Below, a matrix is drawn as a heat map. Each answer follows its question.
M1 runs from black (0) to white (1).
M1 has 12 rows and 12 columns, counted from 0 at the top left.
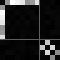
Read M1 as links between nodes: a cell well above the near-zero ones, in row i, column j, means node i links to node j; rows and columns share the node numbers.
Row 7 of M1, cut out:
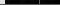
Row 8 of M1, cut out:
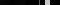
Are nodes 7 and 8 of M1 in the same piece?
no
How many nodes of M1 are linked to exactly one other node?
9
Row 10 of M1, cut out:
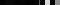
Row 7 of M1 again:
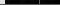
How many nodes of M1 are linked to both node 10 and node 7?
0
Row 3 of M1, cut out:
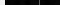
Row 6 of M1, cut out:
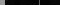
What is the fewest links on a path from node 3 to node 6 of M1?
2
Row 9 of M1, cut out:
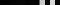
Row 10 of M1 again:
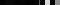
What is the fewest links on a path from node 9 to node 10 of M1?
1
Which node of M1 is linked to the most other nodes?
node 0
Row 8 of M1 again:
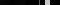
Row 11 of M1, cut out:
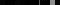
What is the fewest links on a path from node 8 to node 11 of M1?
3
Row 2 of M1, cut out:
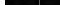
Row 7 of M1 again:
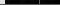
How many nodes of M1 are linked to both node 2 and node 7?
1
